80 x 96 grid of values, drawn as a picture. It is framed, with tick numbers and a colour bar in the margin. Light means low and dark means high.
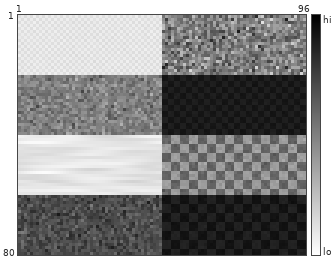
It is made of 4 by 2 panels. Panel 1,1: very low, checkered, faint in contrast. Panel 1,2: middling, fine-grained, strong in contrast. Panel 2,1: middling, fine-grained. Panel 2,2: very high, checkered, faint in contrast. Panel 3,1: very low, streaked across, faint in contrast. Panel 3,2: middling, checkered, strong in contrast. Panel 4,1: high, fine-grained. Panel 4,2: very high, checkered, faint in contrast.
